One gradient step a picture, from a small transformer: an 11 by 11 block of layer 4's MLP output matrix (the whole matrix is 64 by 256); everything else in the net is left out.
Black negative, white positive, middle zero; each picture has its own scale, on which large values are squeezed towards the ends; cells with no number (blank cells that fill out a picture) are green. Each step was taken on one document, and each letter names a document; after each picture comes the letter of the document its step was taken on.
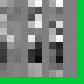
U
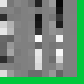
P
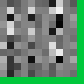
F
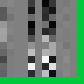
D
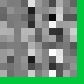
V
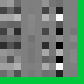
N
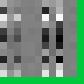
N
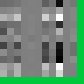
N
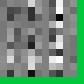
F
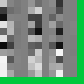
P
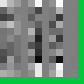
U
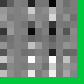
V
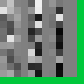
U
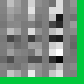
F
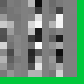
U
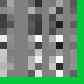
P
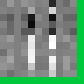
V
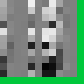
D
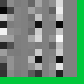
P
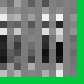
N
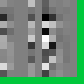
D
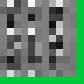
F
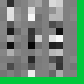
F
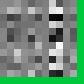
F
